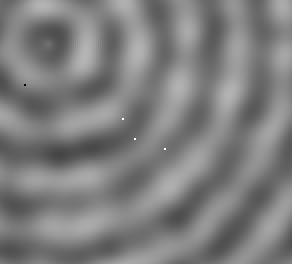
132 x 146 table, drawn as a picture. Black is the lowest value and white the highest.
Odd rows or columns: none. Lone odd cells: 4, 3 higher and 1 lower than their neighbours. Rings: centred on the top left. Mirror symmetry: none. Grain: smooth.
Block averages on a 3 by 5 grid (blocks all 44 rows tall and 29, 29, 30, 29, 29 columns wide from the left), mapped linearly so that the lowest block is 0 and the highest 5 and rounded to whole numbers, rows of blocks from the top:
34545
02353
15412
